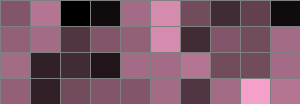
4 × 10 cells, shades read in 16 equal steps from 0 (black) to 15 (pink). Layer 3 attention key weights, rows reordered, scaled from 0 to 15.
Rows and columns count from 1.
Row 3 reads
10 3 4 2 10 10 11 7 7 10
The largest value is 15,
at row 4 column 9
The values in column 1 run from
8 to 10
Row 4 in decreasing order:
15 11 10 10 9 8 8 7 5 3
